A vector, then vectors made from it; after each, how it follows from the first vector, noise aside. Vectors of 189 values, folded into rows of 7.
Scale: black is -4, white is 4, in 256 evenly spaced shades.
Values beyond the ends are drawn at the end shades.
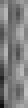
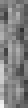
negated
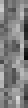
wrapped around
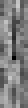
wrapped around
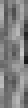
wrapped around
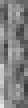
negated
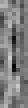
wrapped around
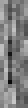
wrapped around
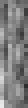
negated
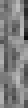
wrapped around
